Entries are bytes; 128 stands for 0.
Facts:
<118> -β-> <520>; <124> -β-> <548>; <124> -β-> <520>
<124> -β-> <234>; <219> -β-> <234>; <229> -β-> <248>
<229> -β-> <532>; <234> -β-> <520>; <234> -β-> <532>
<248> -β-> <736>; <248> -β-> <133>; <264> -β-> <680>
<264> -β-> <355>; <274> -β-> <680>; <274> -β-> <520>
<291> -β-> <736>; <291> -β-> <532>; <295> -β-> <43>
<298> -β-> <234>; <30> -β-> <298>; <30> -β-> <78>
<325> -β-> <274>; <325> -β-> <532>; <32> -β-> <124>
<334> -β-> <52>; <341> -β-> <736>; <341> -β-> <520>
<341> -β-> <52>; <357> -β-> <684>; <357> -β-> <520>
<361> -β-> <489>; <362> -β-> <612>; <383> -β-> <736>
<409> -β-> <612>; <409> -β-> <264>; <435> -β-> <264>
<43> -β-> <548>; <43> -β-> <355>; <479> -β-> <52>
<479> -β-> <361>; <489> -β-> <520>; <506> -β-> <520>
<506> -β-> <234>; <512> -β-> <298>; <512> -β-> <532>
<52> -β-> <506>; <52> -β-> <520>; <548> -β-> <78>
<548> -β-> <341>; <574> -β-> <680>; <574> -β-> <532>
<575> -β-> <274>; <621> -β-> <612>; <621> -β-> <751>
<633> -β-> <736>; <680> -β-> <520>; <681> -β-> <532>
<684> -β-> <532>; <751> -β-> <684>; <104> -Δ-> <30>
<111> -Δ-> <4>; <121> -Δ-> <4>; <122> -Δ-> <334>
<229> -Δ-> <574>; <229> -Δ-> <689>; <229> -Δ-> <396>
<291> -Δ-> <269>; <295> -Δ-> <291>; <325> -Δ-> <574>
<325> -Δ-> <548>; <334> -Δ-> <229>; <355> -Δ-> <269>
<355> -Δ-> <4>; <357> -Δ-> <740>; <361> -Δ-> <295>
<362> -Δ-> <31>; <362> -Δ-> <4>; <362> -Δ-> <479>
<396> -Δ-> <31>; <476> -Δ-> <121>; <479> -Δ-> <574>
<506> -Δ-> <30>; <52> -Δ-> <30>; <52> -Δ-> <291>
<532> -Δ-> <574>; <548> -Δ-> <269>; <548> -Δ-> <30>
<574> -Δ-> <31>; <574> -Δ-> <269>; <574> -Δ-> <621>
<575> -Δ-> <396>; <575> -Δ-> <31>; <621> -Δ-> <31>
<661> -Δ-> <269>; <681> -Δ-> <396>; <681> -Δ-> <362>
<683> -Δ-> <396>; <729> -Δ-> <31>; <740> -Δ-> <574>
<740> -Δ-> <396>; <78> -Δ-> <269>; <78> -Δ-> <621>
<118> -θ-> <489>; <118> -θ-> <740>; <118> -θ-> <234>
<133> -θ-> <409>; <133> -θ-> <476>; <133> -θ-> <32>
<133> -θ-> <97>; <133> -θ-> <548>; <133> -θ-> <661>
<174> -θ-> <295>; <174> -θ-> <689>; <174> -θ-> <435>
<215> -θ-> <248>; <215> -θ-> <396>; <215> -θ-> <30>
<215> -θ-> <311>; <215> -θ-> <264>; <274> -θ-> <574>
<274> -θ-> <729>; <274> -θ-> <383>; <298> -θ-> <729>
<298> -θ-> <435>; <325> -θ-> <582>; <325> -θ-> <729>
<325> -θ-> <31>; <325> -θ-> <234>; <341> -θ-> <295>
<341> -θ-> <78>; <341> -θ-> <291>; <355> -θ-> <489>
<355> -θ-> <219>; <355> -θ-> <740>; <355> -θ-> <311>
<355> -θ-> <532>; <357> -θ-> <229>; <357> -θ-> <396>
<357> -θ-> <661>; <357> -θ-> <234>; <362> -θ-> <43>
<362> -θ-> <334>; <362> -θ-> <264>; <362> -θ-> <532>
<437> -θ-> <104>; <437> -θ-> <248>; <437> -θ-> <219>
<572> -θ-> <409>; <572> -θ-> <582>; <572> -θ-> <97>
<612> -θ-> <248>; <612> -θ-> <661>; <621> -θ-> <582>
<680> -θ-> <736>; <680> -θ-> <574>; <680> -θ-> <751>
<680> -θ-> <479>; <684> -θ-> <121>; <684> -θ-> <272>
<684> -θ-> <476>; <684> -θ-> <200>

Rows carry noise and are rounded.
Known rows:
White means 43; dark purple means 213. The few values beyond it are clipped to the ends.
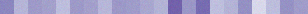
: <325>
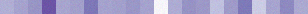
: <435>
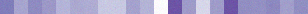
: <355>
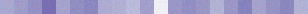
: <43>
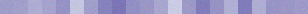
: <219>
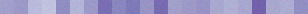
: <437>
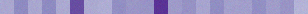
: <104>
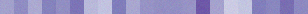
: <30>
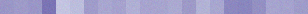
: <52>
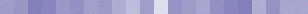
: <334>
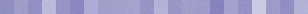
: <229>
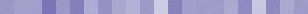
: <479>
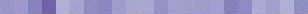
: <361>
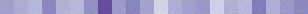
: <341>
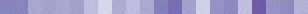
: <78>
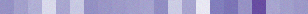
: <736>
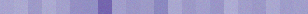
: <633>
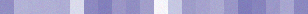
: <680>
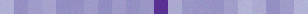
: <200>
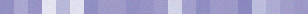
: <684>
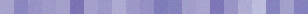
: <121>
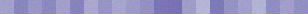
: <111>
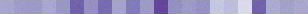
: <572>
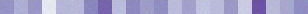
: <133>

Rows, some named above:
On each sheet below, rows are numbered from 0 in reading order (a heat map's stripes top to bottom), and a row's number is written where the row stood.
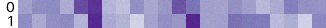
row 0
<31>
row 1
<362>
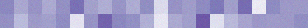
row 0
<574>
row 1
<118>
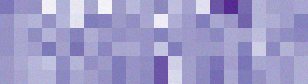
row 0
<532>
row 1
<274>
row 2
<291>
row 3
<479>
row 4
<751>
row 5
<751>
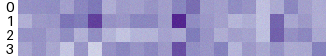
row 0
<740>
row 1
<582>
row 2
<548>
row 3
<215>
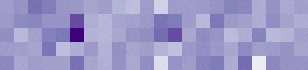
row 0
<334>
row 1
<683>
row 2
<621>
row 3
<506>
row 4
<574>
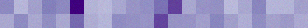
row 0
<621>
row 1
<104>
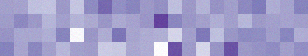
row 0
<248>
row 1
<661>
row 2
<234>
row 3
<355>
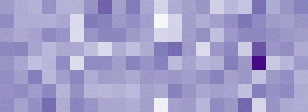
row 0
<341>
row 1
<680>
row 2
<489>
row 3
<78>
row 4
<612>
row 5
<229>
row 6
<548>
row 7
<575>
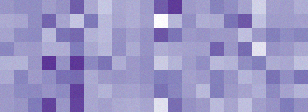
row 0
<729>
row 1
<264>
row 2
<269>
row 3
<681>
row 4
<409>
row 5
<4>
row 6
<683>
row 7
<295>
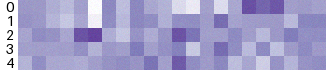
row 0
<520>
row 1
<298>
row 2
<31>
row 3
<512>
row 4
<174>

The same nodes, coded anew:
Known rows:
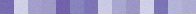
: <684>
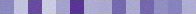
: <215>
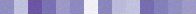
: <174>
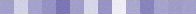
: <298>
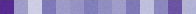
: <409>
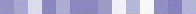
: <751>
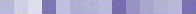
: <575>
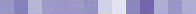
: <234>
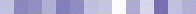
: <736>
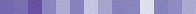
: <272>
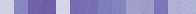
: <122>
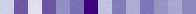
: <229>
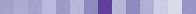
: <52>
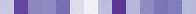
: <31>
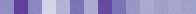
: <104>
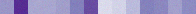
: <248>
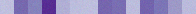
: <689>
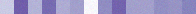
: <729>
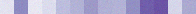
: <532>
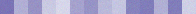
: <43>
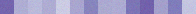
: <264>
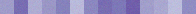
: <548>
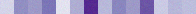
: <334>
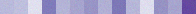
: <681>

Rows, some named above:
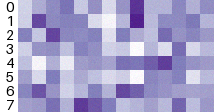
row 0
<683>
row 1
<31>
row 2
<174>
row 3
<736>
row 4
<355>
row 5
<520>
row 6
<104>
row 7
<133>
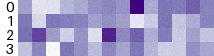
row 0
<362>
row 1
<341>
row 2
<30>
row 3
<574>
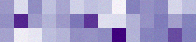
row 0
<520>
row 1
<248>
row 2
<362>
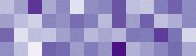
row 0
<4>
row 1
<357>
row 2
<612>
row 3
<621>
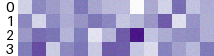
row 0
<736>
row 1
<118>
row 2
<269>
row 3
<291>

